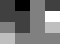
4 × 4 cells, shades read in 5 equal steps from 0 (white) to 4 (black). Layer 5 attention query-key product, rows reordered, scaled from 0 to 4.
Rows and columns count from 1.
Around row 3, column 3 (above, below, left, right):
2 2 3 1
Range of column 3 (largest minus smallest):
0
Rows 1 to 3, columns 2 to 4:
4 2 3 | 3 2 0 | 3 2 1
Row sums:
12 8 8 7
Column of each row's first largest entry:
2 1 2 2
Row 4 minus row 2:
-2 -1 0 2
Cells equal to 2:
7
